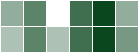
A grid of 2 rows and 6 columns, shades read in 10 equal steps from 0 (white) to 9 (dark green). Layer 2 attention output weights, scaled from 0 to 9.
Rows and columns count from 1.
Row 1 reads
4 6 0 7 9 4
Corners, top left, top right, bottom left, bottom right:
4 4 3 5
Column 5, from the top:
9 9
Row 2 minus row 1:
-1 0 3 0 0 1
